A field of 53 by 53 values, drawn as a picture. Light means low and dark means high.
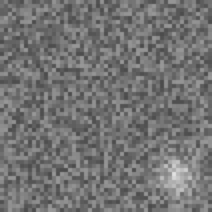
Dips: one, in the bottom right. Grain: fine. Odd rows or columns: none. Ninth with the lowest average: bottom right. Mirror symmetry: none. Stripes: none.
